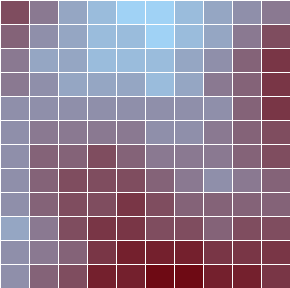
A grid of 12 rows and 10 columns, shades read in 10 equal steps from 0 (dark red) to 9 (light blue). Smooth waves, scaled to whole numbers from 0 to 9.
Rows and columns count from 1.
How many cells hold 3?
17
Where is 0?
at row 12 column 6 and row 12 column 7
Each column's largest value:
7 7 7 8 9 9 8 7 6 5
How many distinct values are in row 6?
4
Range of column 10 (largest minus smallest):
3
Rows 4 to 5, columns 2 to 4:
6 7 7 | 6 6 6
